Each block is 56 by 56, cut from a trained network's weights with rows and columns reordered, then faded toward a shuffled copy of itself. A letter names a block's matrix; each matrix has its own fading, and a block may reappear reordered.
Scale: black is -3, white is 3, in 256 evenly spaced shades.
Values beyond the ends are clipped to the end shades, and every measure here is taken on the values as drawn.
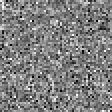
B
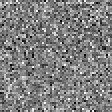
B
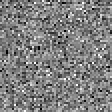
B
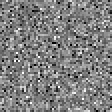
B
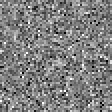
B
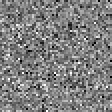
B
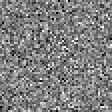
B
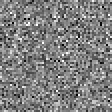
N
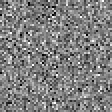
N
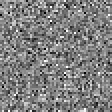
N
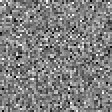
B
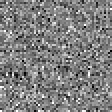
N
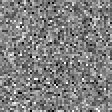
B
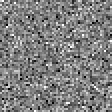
B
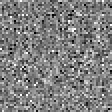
N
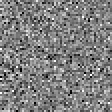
N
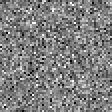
B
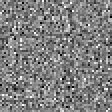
B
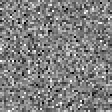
B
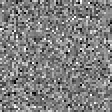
B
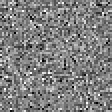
B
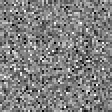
N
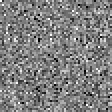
N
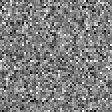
N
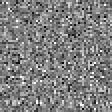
N
